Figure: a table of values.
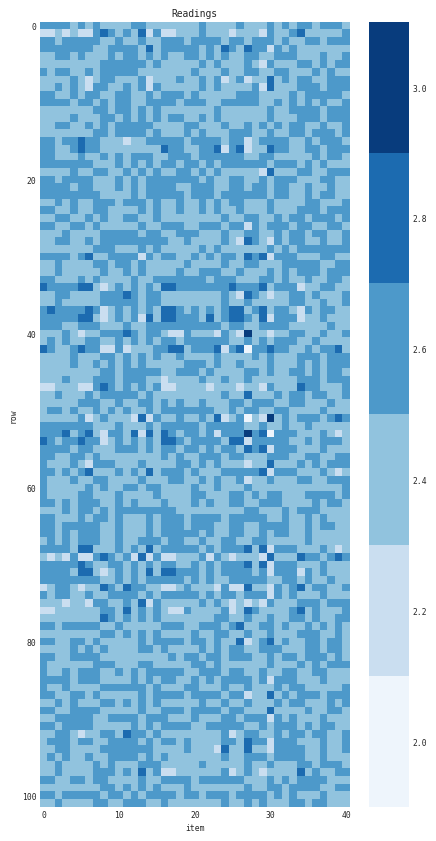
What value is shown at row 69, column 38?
2.6
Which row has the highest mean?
34
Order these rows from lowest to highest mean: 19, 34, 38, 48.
19, 48, 38, 34
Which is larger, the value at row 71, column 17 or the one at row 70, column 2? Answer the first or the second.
the first
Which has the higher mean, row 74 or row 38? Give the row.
38
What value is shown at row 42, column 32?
2.6
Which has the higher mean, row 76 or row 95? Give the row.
95
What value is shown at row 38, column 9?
2.4
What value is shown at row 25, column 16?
2.4
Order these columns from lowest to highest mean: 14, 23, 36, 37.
23, 36, 37, 14
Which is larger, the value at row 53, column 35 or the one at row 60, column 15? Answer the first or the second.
the second
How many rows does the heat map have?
102
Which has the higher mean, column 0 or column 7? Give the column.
0
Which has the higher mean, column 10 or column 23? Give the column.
10
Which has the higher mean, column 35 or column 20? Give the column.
35
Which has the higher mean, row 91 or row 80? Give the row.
91
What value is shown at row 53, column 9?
2.6
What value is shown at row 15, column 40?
2.4
